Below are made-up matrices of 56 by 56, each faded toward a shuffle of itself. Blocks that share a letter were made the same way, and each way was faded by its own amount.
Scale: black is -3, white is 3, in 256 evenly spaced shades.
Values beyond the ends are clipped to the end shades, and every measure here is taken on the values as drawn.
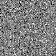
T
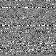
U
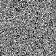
T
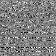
U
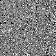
T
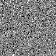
T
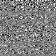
U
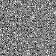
T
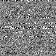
U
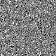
T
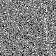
T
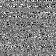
U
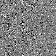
T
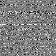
U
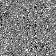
T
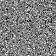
T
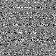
U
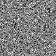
T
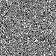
T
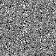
T
